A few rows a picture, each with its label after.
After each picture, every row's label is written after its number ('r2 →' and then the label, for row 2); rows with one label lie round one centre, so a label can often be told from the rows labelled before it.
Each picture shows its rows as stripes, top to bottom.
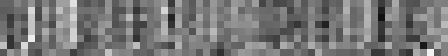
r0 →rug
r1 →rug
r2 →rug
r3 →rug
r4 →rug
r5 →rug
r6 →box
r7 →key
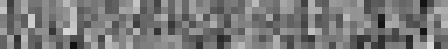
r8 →box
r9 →box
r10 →rug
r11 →rug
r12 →box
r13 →key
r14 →key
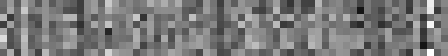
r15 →key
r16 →key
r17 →box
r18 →key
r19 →box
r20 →box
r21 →box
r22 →key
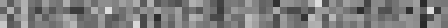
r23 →box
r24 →key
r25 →box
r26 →box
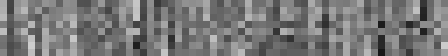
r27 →box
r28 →box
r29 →box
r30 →rug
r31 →box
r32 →rug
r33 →rug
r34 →rug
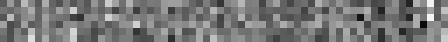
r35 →key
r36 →rug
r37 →key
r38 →box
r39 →rug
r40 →rug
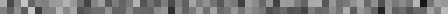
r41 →box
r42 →rug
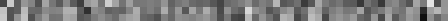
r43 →key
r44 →box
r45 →box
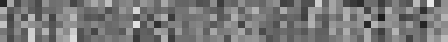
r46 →key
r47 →box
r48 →rug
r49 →box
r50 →rug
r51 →rug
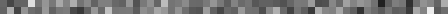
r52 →rug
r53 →key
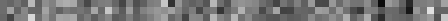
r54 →rug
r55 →key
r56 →rug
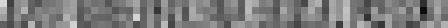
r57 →box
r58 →box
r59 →box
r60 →rug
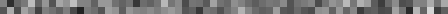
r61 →rug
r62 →key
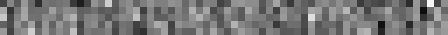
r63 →key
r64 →box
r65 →box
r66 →rug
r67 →rug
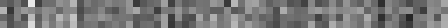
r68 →rug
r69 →box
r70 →rug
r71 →rug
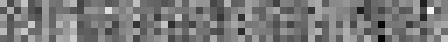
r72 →box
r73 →key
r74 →box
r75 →rug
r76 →box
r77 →rug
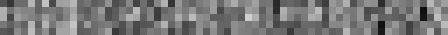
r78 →rug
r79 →box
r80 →box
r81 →rug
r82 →rug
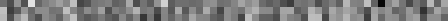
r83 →rug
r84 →box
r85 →box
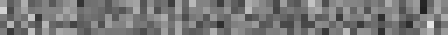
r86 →box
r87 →box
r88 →rug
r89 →key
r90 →rug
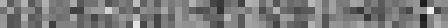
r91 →box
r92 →key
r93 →box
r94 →box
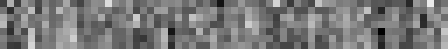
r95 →key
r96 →rug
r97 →box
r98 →box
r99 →rug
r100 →rug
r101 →rug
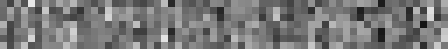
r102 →rug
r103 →key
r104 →key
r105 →box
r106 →rug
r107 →rug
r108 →box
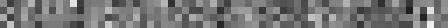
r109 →rug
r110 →key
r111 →box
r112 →key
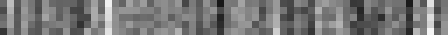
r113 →key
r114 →key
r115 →key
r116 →key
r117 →key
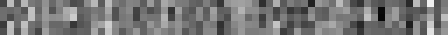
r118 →key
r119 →rug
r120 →rug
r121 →key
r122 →key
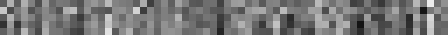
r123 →key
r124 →box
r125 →key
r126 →key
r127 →key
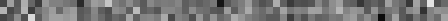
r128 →key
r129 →box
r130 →rug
